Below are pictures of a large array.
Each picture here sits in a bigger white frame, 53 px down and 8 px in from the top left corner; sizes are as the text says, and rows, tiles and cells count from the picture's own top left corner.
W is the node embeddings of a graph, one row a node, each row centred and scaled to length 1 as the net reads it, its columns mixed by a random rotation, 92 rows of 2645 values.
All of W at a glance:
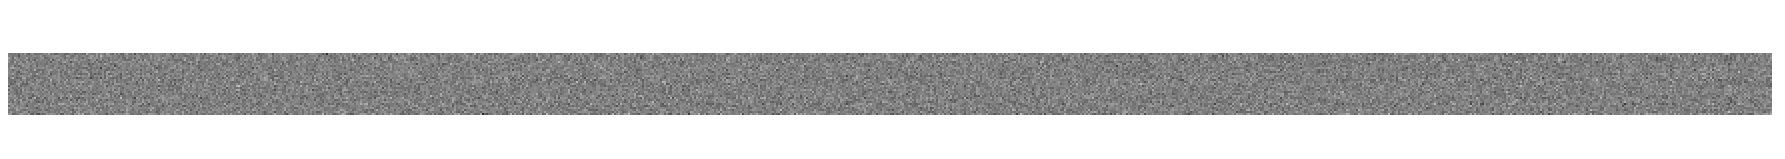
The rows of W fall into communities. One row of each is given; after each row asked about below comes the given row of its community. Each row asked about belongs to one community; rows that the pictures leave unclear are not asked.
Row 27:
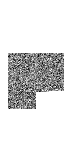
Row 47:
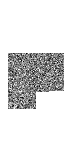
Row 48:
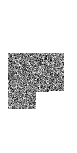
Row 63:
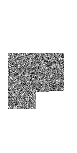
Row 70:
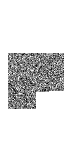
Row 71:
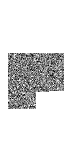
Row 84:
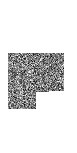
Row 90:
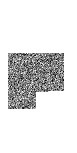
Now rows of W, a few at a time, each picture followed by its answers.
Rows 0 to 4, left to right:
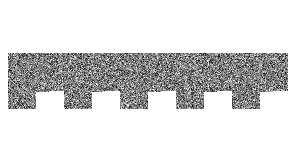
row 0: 71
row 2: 47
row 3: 84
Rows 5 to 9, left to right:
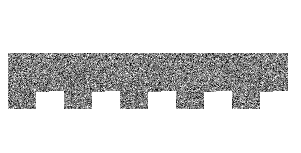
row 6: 90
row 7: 70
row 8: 27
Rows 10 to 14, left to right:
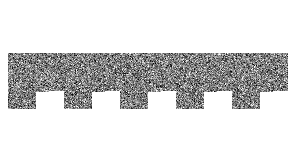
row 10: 27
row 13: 70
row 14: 70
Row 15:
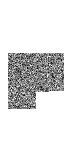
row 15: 71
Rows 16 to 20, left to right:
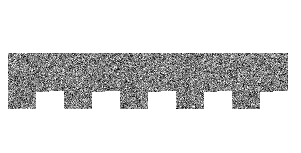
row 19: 71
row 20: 70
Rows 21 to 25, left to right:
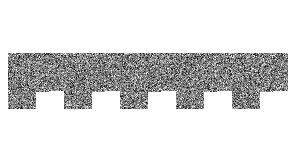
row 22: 90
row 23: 48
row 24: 71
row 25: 70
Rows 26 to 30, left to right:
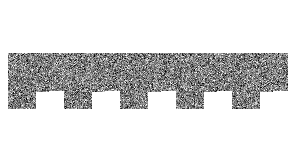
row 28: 71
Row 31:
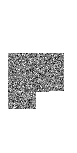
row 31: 47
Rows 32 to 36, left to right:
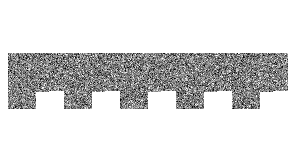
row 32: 71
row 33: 90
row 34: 27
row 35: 70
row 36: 71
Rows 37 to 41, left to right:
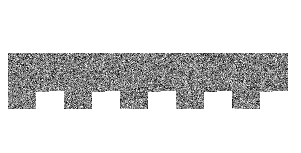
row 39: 27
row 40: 84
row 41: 27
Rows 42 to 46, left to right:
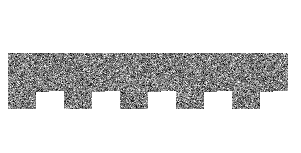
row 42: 84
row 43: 70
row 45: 84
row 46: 63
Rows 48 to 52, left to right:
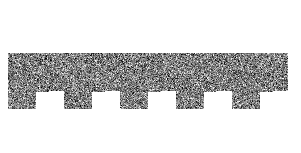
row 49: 84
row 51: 90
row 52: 47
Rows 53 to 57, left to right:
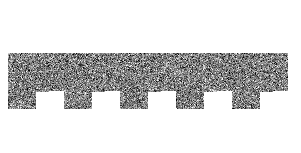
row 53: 27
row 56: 27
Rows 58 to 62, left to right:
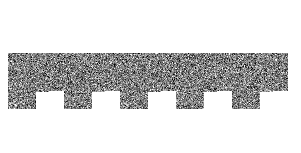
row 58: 47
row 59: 90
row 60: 47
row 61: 71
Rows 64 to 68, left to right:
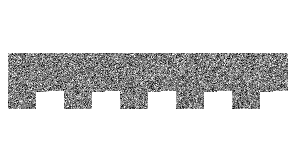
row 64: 27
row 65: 48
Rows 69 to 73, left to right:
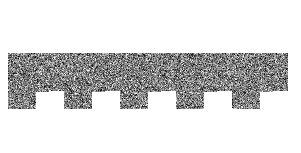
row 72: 71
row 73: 27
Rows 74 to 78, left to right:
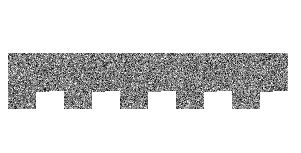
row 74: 70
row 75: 63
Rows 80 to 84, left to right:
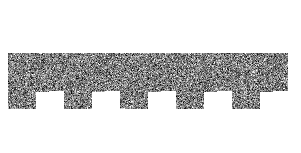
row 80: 84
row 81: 90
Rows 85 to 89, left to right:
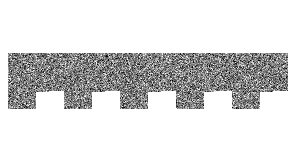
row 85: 70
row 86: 90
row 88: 27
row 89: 48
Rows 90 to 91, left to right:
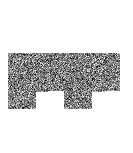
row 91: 70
